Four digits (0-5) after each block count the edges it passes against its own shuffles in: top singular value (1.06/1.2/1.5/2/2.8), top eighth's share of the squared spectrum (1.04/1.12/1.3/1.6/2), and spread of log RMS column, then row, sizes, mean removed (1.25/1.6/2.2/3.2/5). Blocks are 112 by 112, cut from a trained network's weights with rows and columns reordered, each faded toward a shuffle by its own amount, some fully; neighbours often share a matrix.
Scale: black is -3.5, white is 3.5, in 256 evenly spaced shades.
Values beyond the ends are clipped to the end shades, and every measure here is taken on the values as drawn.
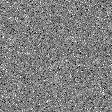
0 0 0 0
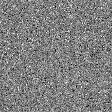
2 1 0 0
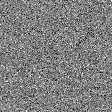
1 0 0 0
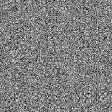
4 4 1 2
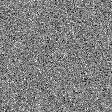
1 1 0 0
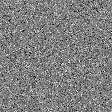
0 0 0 0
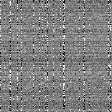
4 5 4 1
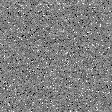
0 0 0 0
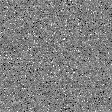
1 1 0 0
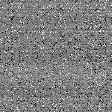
3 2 2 0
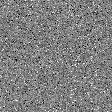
0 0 0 0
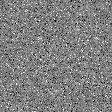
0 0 0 0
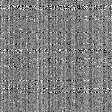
4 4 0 4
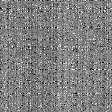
4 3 0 3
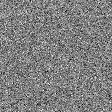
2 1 0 0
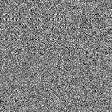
4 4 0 3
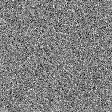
2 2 0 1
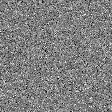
1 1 0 0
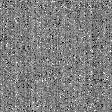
3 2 0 2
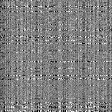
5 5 1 4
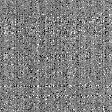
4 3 0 3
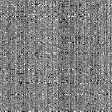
4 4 0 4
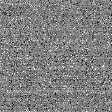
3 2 2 0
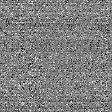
3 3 3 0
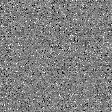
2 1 1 0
